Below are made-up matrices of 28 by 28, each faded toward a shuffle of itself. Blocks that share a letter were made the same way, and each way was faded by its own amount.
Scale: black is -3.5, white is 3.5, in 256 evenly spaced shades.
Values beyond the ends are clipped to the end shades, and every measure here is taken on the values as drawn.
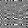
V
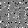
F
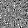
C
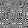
V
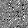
C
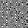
F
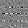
V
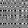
V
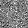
C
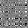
V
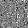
C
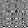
V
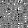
F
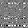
V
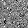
C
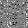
F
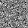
C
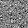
C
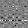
V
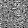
C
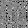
F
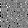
F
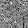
C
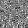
C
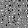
F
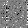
F
